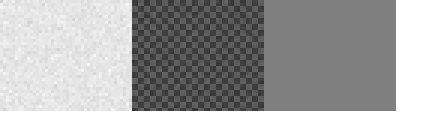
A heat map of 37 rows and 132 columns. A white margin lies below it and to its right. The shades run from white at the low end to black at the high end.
The table splits into one row of 3 panels. Panel 1,1: very low, fine-grained, faint in contrast. Panel 1,2: high, checkered. Panel 1,3: middling, flat.
